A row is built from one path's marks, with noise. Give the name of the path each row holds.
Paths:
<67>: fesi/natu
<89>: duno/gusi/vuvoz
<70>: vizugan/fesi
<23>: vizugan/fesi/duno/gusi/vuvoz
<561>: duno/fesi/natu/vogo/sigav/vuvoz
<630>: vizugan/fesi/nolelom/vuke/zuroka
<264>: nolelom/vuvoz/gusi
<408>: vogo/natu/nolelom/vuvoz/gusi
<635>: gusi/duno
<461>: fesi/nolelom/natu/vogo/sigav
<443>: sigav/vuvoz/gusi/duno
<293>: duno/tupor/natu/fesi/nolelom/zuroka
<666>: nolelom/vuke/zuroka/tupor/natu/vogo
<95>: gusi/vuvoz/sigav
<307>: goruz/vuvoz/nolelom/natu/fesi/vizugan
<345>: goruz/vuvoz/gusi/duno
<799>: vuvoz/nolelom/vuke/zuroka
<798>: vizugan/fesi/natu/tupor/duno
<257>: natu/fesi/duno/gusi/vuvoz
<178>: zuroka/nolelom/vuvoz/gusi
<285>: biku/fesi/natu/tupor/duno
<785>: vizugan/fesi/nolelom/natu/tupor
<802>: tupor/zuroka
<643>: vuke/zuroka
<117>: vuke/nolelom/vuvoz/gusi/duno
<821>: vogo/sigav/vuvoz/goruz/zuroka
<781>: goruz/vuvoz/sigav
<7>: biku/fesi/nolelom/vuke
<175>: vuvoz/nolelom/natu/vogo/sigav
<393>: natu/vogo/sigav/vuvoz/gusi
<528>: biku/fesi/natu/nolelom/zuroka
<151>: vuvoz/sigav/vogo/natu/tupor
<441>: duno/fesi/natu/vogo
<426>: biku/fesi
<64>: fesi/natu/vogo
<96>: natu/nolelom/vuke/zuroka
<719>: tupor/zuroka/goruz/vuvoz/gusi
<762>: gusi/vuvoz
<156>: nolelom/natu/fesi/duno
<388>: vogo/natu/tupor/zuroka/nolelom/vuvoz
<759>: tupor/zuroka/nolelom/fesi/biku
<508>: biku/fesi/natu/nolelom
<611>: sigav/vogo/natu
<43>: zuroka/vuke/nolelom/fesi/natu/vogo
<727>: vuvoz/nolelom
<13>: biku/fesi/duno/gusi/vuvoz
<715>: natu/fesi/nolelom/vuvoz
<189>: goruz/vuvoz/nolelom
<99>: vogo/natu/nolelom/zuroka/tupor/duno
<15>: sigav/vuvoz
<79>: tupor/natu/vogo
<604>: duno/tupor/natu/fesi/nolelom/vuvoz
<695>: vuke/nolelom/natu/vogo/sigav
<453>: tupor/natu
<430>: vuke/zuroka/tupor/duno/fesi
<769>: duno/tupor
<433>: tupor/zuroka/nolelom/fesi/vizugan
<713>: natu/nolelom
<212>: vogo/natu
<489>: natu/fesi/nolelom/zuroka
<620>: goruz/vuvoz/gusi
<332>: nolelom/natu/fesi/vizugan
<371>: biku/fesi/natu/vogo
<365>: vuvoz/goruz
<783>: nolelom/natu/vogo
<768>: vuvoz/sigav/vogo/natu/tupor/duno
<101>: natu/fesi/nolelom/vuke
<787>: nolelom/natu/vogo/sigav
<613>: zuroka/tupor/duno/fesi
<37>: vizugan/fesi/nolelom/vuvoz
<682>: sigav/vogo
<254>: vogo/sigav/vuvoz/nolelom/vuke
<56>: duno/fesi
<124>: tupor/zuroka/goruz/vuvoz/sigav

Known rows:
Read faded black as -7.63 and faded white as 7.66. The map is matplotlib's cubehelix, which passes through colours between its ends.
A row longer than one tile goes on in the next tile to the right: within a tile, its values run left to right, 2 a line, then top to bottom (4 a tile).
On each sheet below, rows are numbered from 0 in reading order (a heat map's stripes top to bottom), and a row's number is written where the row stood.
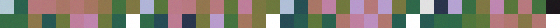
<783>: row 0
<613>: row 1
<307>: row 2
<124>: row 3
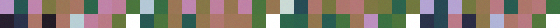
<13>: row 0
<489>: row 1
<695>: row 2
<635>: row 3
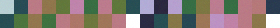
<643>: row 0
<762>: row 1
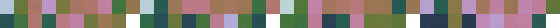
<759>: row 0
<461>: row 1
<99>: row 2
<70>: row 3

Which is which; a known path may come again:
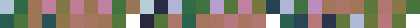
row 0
<489>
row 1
<178>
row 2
<769>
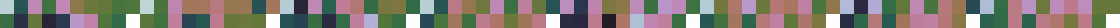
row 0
<768>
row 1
<99>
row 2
<393>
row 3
<643>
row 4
<23>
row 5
<759>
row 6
<264>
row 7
<433>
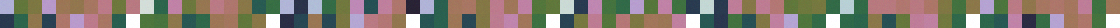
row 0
<508>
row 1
<388>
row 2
<345>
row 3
<715>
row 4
<799>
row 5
<682>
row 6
<783>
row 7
<604>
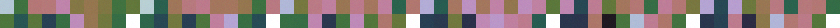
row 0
<79>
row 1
<461>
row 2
<293>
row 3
<70>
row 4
<257>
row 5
<635>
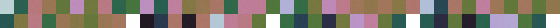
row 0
<96>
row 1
<13>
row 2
<64>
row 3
<561>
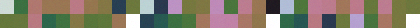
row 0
<666>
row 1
<365>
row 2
<613>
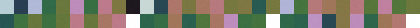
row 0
<719>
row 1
<695>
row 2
<430>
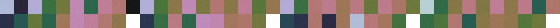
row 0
<620>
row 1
<7>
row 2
<56>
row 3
<43>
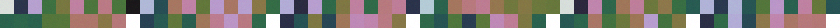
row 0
<124>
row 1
<307>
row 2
<762>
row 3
<212>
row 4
<254>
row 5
<117>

